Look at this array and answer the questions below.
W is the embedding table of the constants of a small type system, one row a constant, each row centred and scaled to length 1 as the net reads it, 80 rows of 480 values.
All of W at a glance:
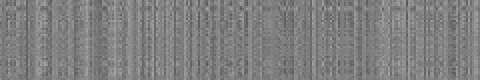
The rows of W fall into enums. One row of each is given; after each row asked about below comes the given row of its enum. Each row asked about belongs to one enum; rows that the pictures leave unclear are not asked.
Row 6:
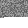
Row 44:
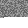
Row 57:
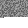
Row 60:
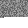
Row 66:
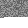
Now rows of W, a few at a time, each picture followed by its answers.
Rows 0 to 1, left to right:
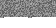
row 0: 57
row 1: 6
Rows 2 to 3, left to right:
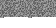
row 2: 57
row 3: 57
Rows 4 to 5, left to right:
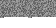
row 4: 60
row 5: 57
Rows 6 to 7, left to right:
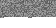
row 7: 66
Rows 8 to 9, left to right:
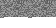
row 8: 66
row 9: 66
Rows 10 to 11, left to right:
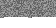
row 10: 66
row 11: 57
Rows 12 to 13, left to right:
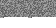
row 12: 44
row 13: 57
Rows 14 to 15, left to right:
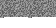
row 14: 57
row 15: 57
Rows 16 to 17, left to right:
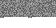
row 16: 60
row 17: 6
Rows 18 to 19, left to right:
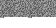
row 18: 57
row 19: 57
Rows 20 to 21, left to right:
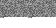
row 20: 44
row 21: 44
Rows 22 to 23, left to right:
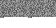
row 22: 60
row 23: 60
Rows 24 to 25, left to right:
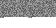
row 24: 60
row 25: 44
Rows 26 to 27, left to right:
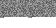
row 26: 60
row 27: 44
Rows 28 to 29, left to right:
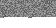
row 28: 44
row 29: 66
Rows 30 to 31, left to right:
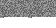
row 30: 44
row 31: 57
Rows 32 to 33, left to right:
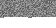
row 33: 66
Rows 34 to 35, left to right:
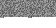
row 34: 57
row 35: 60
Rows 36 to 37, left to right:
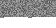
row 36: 60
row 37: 66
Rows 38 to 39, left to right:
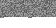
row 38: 6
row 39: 66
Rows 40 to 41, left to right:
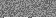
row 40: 57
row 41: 66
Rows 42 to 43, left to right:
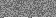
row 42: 66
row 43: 57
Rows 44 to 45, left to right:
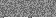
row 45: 60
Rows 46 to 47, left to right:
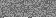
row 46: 6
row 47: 66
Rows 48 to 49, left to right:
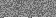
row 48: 66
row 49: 57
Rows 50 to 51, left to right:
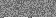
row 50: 66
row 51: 60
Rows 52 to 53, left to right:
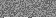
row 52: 57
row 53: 66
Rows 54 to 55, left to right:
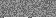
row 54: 60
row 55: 66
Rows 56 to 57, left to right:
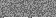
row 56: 6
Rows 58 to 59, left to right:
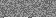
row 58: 44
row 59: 66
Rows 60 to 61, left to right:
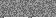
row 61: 44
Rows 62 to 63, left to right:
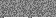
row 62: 60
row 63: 57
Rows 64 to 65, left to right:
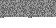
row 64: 60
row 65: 60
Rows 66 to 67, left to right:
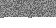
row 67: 57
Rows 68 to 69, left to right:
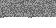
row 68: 6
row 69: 44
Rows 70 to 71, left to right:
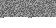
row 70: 57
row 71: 44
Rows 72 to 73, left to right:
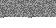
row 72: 44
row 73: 44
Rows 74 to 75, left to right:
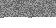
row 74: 66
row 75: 44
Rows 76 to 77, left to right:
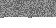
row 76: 66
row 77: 60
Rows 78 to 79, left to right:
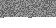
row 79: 66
